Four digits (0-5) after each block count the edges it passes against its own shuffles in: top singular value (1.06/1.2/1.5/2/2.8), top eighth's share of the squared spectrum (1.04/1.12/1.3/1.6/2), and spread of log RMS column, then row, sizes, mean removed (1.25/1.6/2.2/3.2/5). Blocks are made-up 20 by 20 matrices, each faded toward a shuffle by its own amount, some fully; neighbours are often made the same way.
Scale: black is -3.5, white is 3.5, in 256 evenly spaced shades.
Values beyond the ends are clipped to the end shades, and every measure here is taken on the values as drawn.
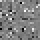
2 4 2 1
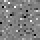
0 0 0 0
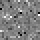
1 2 0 0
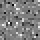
1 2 0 0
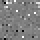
2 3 0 1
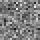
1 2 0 0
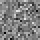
0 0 0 0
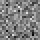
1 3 1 0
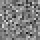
1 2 0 0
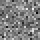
0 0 0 0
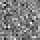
1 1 0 0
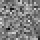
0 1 0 0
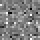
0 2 0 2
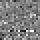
2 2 0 2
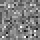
1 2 0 1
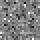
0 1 0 0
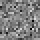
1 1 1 0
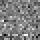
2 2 0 2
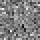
1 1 0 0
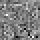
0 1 0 1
